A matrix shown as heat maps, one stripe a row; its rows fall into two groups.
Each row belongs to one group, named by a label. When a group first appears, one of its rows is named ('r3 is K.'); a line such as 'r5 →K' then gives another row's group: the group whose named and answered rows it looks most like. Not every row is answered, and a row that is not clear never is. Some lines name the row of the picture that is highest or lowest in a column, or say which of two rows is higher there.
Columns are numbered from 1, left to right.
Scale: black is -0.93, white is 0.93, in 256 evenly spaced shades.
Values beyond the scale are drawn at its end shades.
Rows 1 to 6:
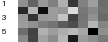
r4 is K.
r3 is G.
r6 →G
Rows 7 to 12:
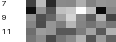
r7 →K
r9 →G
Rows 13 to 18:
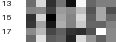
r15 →K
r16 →K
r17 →K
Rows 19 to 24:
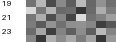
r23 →K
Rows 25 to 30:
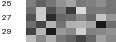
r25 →G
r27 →K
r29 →K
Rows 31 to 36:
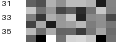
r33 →G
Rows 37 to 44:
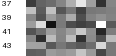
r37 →K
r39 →G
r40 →K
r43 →K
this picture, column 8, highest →40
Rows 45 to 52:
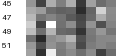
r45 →G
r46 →K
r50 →G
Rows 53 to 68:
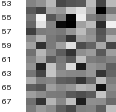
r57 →K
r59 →G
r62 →G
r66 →K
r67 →G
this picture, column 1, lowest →57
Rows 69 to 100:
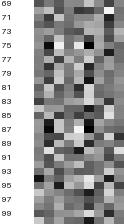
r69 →K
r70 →K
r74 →G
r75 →G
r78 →G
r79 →G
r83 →K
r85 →K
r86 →G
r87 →G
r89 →G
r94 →K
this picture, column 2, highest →90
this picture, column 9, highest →90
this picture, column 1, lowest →94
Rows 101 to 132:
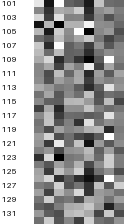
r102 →G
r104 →K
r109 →K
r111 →G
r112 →G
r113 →K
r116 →K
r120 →K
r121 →G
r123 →K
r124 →G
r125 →G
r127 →G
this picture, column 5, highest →105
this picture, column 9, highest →127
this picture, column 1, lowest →104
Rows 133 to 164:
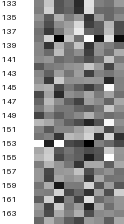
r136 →G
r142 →K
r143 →G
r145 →K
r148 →K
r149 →K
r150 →K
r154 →K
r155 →K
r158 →G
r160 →G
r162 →G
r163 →G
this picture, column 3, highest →153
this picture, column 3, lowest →138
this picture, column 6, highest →138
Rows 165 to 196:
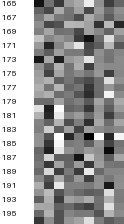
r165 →K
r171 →G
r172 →G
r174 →G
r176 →K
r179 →G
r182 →G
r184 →G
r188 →G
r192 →K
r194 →K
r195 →K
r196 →K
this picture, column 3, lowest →173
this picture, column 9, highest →184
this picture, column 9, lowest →168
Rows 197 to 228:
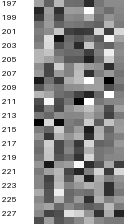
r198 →K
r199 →K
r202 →K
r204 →K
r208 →K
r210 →K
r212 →K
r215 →G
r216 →G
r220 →G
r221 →G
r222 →G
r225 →G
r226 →K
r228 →K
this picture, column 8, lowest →208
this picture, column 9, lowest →227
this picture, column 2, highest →211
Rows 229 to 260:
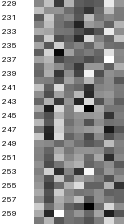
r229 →K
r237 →K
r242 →G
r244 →G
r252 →G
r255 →G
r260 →K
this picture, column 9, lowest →255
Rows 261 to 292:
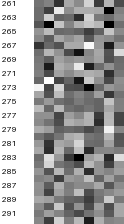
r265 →K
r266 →G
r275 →K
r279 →K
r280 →G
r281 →G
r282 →G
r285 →G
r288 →G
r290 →G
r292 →G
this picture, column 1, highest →273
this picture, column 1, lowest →267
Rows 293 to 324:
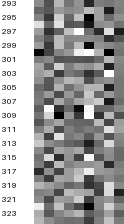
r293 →G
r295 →G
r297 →G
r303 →K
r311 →K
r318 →G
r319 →K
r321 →G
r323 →G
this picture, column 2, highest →308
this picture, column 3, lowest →309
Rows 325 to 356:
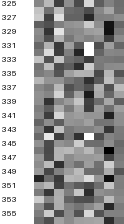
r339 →G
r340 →G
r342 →K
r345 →G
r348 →K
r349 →G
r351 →K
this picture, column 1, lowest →350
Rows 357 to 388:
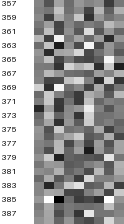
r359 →G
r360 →K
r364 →G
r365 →K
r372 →K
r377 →G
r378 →G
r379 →K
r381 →G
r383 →G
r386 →K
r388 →K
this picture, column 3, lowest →385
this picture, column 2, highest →385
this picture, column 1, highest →369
